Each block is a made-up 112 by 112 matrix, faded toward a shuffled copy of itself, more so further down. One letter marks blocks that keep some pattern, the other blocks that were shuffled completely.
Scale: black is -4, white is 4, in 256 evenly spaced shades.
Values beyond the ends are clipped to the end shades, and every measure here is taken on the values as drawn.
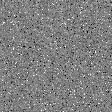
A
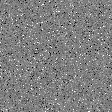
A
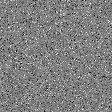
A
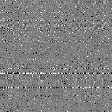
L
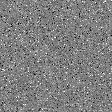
A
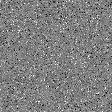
A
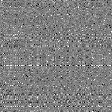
L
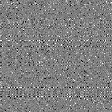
L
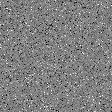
A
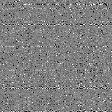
L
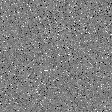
A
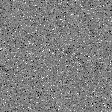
A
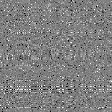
L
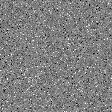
A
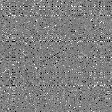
L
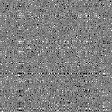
L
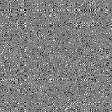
L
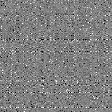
L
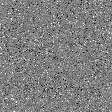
A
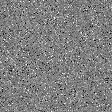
A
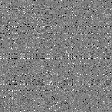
L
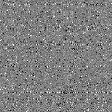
L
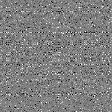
L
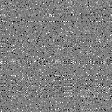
L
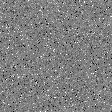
A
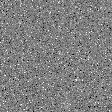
A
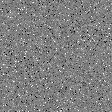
A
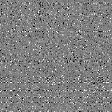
L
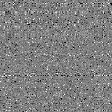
L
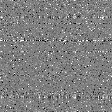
L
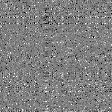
L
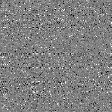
L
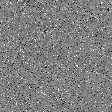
A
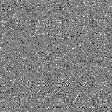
L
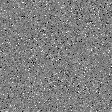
A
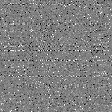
L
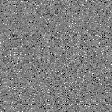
L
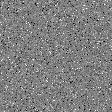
A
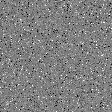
A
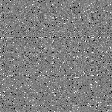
L
